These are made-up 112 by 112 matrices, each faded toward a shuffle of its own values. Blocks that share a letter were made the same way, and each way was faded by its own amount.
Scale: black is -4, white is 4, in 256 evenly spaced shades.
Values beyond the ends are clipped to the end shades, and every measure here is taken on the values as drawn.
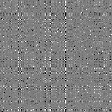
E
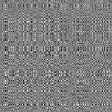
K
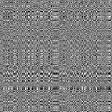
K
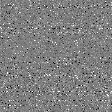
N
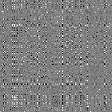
E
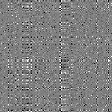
E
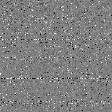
N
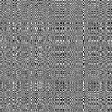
K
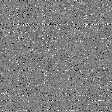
N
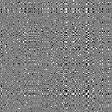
E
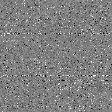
N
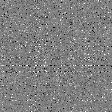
N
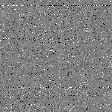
N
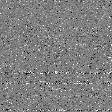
N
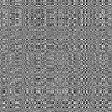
K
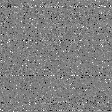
N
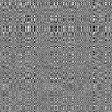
K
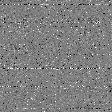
N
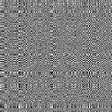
K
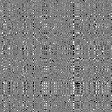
E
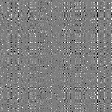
E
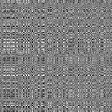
K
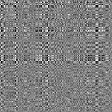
K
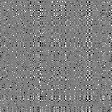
E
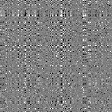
E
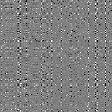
E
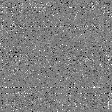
N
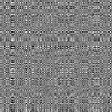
K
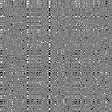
E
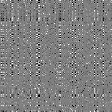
E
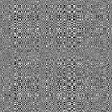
K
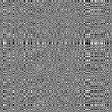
K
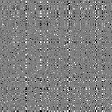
E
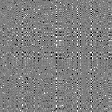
E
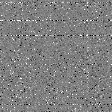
N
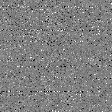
N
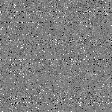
N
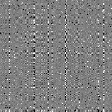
E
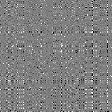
E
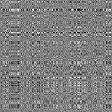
K
